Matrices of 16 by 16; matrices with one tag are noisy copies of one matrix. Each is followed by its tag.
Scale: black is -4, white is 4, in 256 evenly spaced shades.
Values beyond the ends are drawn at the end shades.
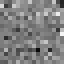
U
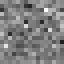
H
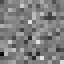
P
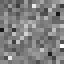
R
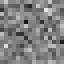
H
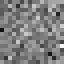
R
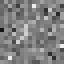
R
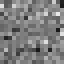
U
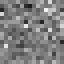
H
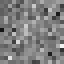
R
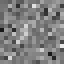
R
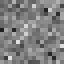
R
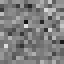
H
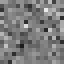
H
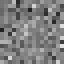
R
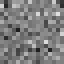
U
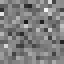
H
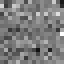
U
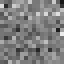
U
